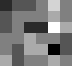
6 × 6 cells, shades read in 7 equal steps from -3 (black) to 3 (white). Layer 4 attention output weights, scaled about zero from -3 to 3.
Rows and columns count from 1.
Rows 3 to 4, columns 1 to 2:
-1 0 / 0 0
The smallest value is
-3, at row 5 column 5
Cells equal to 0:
15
